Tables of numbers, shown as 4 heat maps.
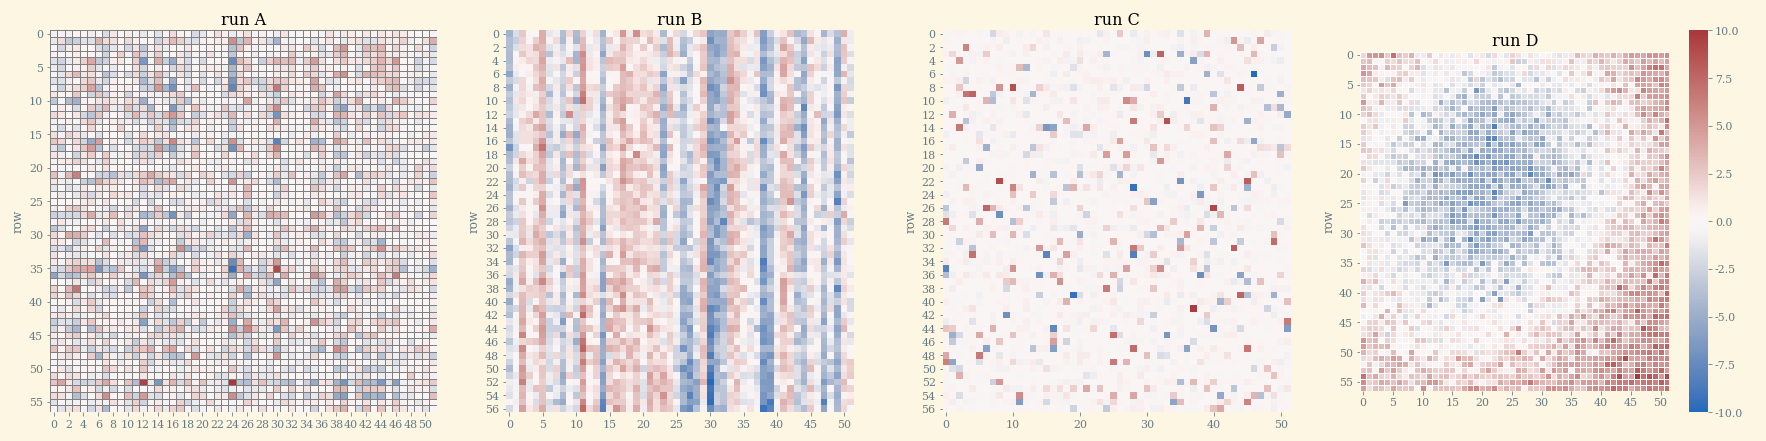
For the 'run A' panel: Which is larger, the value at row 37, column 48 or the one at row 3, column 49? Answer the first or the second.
the first
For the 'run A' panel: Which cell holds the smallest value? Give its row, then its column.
35, 24
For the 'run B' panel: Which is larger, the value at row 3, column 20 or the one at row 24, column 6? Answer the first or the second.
the first
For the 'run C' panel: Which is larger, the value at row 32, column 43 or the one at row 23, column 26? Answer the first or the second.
the first
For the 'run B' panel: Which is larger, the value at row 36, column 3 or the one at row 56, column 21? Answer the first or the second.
the second
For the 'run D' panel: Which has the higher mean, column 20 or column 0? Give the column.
0
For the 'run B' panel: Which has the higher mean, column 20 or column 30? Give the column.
20
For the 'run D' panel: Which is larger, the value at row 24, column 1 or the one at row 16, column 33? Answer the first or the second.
the first
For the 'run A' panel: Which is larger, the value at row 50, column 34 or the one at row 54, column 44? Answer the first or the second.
the first
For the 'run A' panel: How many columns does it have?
52
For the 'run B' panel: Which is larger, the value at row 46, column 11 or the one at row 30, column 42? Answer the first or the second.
the first
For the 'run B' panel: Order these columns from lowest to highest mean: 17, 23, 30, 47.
30, 47, 23, 17
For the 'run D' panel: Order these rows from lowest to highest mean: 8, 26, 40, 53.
26, 8, 40, 53
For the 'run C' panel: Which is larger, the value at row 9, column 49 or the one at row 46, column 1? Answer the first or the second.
the first
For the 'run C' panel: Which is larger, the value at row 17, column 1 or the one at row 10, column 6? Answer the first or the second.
the second
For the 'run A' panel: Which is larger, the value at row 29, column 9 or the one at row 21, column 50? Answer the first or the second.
the first
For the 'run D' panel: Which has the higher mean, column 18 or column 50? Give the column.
50
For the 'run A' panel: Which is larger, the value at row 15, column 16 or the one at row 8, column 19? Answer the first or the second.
the second
